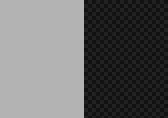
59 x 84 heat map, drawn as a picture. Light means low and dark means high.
It is made of 1 by 2 panels. Panel 1,1: low, flat. Panel 1,2: very high, checkered, faint in contrast.
